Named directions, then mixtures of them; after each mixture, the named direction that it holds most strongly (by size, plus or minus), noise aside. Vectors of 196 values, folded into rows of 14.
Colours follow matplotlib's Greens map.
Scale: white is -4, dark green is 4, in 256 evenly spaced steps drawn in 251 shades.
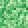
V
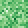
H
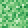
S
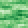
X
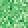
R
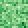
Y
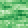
X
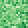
Y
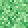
R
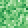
V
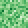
V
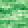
X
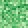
Y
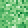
Y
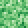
V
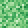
S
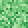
H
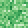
R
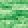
X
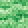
X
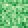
Y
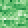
X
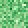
R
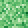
Y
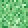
S
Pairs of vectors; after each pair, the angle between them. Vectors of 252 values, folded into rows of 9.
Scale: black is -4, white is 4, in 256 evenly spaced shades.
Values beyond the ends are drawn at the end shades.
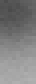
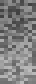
partly aligned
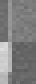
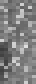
partly opposed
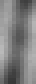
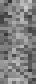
partly opposed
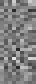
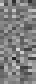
nearly opposite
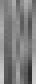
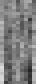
nearly parallel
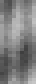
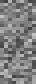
orthogonal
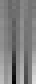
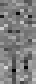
partly aligned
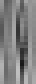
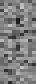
orthogonal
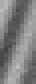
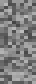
orthogonal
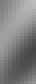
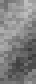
nearly parallel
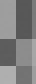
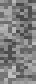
partly aligned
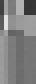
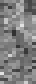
partly aligned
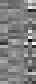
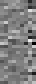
nearly opposite
